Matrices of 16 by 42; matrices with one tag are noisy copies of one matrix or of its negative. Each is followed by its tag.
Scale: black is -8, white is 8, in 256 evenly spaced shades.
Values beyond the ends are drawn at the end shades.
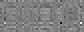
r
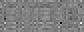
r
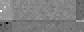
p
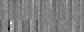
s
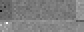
p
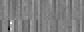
s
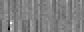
s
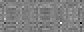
r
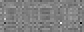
r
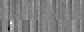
s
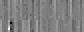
s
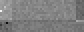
p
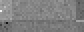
p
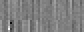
s
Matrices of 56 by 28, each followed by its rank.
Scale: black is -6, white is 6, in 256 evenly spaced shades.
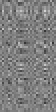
three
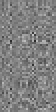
five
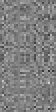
five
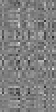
three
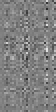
three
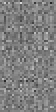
five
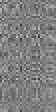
three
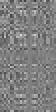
three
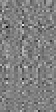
five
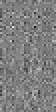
five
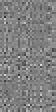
five
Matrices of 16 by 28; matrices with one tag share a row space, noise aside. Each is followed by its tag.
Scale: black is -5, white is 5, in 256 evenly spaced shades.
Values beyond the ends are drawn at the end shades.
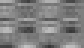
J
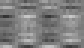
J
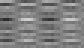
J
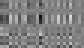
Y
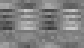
J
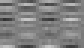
J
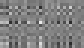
Y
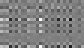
Y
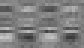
J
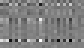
Y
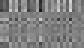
Y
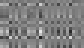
Y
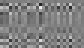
Y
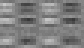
J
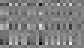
Y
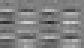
J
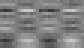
J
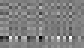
Y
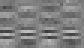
J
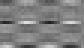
J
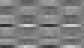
J
